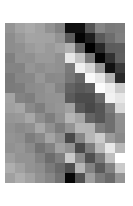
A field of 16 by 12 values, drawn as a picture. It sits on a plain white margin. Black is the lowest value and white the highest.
Grain: diagonal, down to the right. Calmest part: top left. Seam: vertical, 50% of the way across, the left part calmer. Mirror symmetry: none.
